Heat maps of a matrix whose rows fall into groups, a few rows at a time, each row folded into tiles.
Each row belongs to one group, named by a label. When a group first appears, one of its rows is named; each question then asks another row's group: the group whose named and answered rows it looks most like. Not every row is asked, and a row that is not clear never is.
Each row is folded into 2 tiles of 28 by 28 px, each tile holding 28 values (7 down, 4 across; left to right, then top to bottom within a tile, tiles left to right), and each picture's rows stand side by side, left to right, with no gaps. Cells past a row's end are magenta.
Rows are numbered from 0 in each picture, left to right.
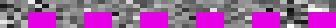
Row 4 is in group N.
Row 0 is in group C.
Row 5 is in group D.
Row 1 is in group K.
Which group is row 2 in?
N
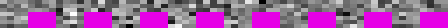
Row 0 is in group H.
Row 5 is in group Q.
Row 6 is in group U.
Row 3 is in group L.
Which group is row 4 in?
C
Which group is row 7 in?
H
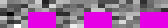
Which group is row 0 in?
U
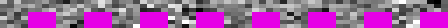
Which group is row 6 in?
Q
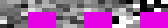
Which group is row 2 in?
L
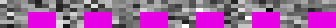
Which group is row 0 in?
H
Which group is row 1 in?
C
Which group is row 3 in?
K
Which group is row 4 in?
N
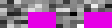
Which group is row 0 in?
D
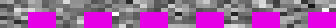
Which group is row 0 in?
K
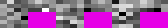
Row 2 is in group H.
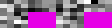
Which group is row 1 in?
C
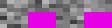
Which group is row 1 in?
K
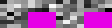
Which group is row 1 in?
Q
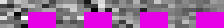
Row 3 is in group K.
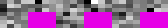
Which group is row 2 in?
C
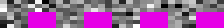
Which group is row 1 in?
D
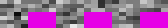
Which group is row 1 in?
U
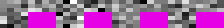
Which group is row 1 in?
N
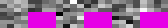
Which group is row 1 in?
N
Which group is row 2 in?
K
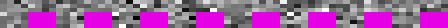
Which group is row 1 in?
Q
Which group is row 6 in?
K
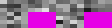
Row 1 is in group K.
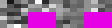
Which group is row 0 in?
U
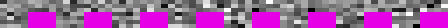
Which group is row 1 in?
C
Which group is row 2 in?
D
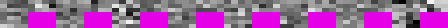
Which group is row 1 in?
C
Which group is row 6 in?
C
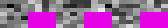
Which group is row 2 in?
U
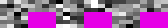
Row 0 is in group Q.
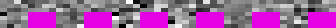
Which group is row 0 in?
N
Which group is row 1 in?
D
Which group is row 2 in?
N
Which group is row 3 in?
L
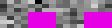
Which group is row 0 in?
C
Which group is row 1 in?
D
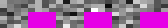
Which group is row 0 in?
U
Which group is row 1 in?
D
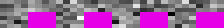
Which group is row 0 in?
K
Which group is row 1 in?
N
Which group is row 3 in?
N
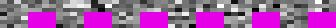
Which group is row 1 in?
H
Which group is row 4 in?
D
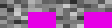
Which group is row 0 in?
K
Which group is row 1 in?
Q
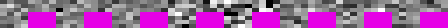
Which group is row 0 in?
Q
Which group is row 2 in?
Q
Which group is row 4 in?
U
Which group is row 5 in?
K
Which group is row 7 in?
H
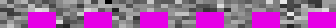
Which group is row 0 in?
D
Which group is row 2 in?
U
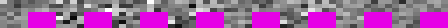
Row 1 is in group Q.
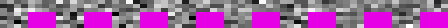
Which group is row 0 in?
K
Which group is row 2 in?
N
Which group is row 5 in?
K
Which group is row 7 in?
U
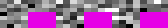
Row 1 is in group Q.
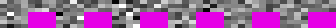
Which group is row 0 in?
H
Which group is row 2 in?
Q
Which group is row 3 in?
C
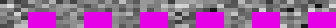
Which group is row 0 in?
Q
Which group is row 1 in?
Q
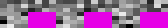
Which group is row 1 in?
L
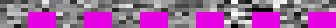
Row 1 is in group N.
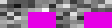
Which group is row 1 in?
Q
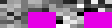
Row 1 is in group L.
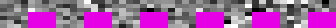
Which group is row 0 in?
K
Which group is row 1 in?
C
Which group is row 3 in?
K
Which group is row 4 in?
L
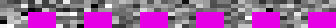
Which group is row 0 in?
L
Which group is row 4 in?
N
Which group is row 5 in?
Q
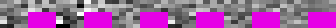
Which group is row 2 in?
Q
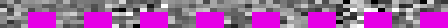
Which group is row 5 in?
L
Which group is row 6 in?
N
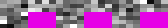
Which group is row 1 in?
U
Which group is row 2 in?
C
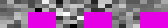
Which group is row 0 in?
C
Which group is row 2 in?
Q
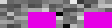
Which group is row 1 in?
N
